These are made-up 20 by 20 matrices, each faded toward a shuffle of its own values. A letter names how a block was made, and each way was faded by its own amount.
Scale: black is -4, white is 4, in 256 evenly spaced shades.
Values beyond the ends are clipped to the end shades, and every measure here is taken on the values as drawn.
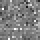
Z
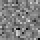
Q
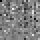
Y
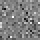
Y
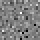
Y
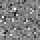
Z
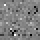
Z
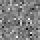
Q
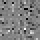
Y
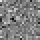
Q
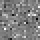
Z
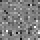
Y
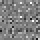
Y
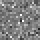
Z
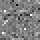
Z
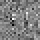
Q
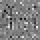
Y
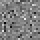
Y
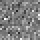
Z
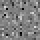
Y
